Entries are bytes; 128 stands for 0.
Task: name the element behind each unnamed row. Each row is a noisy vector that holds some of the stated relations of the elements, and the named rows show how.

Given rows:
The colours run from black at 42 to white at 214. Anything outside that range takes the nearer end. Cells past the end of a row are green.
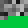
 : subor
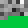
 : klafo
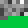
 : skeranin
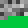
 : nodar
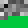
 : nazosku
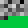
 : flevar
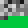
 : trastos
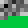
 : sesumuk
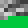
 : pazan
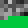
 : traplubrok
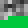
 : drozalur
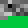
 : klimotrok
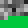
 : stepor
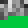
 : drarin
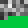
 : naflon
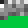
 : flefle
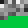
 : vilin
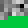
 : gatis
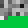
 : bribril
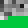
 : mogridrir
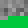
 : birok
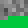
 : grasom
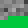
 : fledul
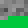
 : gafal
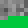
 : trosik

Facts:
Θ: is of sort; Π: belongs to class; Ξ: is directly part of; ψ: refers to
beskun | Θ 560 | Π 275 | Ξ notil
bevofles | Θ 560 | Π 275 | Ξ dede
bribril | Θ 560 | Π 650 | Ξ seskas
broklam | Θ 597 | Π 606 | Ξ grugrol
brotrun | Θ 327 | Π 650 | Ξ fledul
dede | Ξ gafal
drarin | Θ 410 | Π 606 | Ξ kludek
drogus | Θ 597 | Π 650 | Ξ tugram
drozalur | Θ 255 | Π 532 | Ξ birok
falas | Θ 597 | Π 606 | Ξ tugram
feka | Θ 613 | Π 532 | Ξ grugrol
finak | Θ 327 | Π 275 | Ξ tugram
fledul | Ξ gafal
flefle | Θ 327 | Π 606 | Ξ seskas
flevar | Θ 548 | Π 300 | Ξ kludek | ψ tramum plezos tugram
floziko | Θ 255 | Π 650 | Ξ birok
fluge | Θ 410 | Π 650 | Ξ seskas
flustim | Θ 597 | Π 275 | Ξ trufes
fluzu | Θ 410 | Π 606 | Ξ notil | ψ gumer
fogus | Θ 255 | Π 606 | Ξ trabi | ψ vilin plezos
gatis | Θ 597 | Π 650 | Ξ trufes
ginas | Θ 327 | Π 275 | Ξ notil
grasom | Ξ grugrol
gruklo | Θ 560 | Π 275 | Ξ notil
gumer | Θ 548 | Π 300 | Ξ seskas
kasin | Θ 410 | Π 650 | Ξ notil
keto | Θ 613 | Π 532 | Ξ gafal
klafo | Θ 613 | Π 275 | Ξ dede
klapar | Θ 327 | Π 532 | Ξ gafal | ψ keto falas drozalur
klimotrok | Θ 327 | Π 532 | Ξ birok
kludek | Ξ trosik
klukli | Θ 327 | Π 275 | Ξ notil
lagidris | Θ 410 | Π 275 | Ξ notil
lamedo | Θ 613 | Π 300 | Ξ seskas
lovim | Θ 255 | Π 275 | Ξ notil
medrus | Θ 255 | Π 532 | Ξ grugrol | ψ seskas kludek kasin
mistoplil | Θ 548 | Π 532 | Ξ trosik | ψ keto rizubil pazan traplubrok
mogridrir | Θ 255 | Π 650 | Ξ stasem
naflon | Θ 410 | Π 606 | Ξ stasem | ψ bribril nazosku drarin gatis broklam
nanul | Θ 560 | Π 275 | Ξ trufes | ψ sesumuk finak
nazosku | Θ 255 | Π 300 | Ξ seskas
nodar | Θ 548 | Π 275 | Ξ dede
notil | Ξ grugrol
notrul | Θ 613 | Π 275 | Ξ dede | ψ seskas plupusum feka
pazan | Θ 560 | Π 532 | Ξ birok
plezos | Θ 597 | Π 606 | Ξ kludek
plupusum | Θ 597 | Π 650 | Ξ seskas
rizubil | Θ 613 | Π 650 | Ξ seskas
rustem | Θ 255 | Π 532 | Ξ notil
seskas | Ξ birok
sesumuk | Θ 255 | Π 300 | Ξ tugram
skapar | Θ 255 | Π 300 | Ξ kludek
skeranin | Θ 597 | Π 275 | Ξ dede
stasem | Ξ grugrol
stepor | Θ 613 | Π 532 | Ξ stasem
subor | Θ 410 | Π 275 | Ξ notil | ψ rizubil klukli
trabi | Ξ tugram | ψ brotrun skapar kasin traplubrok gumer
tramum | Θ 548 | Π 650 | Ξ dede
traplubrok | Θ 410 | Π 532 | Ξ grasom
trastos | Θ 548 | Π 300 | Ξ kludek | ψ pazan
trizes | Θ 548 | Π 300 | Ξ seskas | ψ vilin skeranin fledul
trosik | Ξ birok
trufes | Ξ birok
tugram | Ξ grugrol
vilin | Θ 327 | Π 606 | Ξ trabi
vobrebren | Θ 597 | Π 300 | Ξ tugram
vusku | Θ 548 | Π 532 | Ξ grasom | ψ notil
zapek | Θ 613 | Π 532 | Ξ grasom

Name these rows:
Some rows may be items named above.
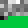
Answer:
plezos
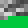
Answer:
pazan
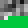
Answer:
medrus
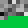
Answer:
nanul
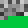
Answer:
bevofles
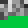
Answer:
drarin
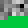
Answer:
gatis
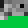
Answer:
kasin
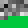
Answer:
skapar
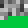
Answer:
tramum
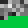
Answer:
fluzu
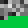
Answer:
fluzu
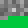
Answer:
notil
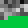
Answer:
vusku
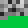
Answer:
notrul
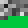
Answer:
lamedo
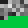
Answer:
fluzu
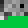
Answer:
fluge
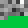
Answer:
klafo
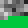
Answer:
keto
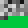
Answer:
trastos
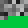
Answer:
subor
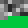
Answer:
klapar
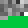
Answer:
lovim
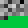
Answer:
flevar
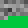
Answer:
trabi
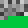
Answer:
bevofles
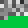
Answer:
fogus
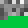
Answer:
flustim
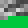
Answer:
pazan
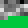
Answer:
mistoplil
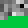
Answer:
drogus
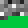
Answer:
gumer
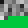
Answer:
brotrun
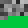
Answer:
lagidris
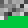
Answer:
rizubil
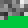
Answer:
finak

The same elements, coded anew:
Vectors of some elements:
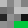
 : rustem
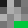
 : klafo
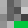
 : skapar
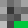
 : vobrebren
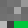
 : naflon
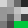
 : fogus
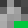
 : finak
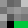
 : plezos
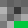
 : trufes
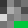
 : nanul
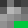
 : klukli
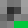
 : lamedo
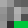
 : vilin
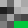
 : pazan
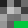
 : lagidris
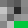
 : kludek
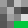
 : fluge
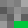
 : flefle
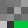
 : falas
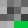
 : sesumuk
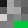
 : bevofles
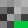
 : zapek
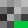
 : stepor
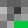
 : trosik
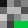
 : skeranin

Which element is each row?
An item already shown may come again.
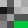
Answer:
pazan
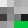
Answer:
medrus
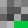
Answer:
nazosku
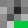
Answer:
seskas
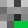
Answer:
fluzu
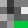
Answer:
trastos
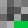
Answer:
nazosku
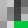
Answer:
trabi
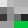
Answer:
medrus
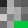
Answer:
nodar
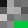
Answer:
bevofles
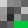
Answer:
trizes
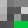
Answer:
flevar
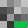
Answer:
traplubrok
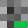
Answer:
vobrebren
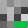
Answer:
kasin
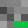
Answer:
flefle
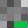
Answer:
drarin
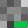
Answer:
drarin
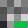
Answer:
rizubil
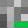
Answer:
brotrun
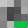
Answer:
gumer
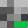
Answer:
klimotrok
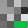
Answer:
drogus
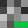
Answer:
flustim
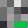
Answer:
bribril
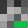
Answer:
subor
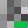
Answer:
skapar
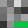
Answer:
bribril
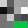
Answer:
mistoplil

